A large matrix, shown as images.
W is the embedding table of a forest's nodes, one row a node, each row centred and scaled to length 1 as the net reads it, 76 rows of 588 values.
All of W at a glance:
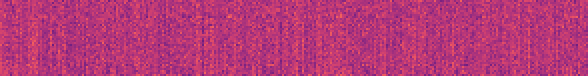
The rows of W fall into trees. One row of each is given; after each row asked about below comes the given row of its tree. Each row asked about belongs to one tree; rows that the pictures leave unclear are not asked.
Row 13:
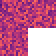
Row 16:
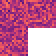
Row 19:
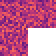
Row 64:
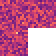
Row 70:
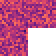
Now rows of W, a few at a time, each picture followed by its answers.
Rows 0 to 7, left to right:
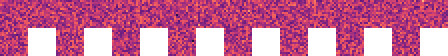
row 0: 19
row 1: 19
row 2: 16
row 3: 70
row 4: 16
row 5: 19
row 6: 13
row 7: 64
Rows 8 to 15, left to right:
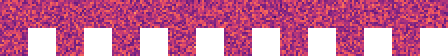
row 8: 64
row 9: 19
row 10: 64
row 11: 19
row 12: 64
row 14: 16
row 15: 13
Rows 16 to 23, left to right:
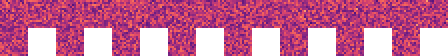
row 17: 16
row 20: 19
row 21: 64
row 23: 19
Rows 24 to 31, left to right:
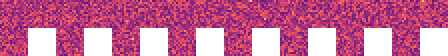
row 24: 13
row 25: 13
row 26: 70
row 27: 70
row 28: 19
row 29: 64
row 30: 70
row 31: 64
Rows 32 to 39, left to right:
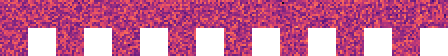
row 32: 64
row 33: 13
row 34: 64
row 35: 70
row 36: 13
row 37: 19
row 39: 16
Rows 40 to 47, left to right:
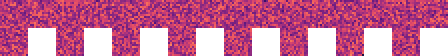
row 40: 19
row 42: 19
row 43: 13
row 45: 70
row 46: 19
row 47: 70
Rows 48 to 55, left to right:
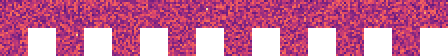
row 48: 19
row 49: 70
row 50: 19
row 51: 13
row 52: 70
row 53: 13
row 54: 70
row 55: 64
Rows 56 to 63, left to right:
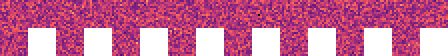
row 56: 64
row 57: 19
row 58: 13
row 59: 19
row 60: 64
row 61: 70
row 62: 70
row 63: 13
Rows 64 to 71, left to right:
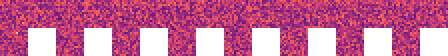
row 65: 64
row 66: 70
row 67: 70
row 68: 16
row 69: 70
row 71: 70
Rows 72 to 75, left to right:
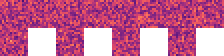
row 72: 70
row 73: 70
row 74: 16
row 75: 16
